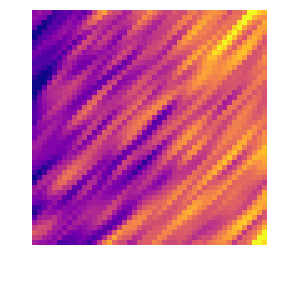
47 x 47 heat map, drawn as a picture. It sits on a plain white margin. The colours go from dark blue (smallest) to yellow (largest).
Grain: diagonal, up to the right. Lone odd cells: none. Slope: up to the right. Ninth with the lowest average: top left.
